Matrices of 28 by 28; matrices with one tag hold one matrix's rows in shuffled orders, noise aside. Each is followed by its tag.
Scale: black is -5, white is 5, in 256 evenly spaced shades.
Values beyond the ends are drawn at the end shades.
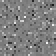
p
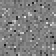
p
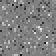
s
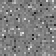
p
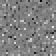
p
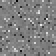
s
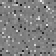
s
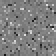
p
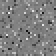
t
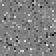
p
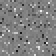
s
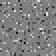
s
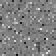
s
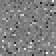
p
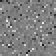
t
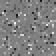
p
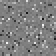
t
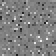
s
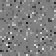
t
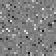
t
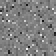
t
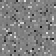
p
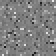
p
